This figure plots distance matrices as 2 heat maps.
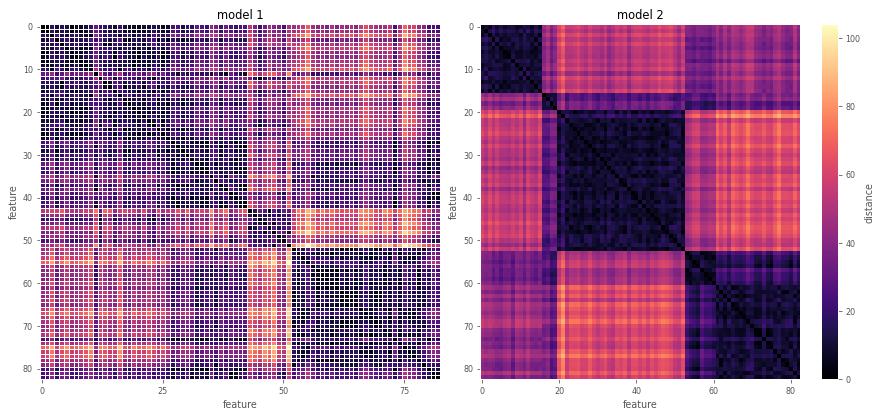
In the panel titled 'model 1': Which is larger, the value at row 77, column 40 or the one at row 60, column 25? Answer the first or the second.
the second
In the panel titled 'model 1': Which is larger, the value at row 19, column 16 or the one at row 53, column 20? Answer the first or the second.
the second
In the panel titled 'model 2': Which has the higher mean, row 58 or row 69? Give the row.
69
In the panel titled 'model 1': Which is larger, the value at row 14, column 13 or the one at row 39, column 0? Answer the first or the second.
the second
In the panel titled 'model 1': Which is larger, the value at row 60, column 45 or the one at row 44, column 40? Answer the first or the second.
the first
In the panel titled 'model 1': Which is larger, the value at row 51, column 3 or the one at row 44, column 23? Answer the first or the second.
the first
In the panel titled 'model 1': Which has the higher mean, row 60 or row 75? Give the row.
75
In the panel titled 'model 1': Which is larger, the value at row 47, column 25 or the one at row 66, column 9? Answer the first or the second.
the second
